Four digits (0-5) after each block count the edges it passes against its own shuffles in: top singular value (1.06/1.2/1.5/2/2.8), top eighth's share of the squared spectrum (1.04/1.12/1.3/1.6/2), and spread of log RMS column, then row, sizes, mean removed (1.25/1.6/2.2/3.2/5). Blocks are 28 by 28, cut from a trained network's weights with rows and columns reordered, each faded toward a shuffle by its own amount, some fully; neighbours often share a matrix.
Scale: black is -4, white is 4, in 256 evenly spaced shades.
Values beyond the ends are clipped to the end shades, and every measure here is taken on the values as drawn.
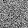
0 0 0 0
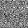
2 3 0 1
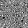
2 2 0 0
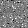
0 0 0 0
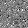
1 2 0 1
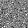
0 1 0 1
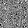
1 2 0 0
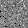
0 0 0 0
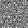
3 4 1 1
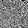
2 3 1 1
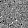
1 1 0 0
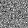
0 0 0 0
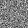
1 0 0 0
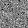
0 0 0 0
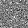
1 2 0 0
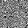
2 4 1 2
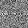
3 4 0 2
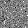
0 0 0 0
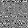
3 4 0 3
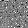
0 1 0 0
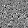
2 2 0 1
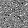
1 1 0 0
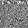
3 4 0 2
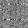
3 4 0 2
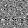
3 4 0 2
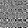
4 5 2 3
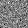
0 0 0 0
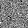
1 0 0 0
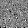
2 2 0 1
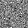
1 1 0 0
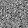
2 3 0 0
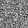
0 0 0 1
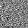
2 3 1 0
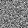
0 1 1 0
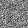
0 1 0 0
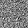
2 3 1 0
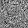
2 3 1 0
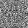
2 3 0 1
